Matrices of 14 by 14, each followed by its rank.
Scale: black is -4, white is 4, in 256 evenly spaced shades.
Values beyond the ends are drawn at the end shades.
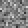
full rank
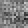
three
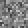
full rank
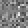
three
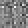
three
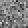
full rank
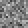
full rank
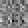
three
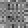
three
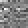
three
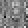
three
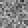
full rank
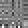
three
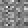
three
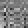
three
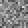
full rank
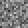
full rank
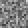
full rank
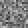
full rank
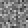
full rank
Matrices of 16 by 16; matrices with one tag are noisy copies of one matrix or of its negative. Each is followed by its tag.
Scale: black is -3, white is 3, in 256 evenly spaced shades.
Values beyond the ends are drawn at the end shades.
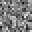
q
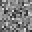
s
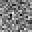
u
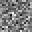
u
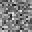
u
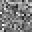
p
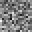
u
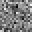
p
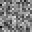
q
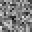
q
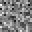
q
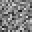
u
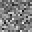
u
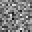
u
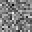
u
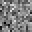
q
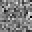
s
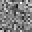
p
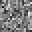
s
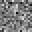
p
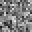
q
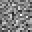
u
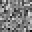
s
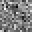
p
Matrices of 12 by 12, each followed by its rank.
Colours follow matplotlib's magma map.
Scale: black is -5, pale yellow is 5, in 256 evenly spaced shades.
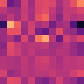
two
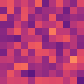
full rank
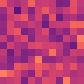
full rank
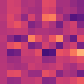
two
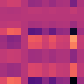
one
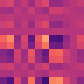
one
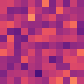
full rank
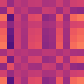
one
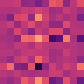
two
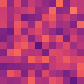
full rank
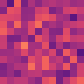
full rank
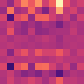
two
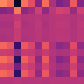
one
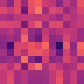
two
